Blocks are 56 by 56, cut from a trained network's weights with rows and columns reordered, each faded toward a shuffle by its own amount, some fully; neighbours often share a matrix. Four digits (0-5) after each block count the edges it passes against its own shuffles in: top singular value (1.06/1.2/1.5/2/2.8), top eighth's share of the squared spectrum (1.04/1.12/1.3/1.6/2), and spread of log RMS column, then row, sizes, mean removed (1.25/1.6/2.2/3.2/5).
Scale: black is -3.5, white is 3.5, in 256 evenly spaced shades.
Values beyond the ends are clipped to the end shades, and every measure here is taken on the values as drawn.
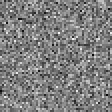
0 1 0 0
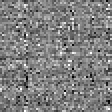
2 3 3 0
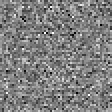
2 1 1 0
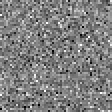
0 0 0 0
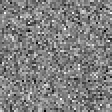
0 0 0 0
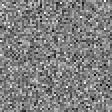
1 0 0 0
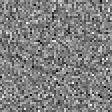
2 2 0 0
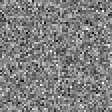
0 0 0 0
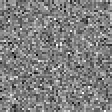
0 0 0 0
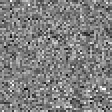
2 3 1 1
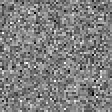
2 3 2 1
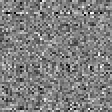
3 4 1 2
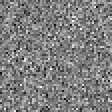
0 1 0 0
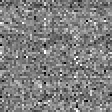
2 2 2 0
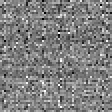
2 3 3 1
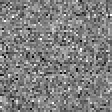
0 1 1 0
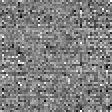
3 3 3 1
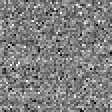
1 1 0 0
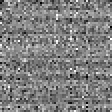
3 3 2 1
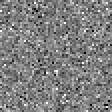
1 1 0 0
